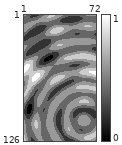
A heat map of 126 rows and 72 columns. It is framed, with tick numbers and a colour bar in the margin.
Rings: centred on the bottom right. Mirror symmetry: none. Average level on the scale: 50%. Slope: none.
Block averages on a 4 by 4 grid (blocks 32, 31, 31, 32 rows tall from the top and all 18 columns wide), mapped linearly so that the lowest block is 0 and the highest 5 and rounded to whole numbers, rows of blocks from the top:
0 2 2 2 / 4 1 3 5 / 3 2 2 4 / 2 2 1 2
